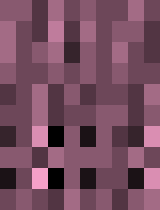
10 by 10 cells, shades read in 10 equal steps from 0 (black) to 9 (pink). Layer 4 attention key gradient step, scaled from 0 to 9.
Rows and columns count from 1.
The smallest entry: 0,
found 2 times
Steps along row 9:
up up down up down up same down up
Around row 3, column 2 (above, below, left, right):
4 4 6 5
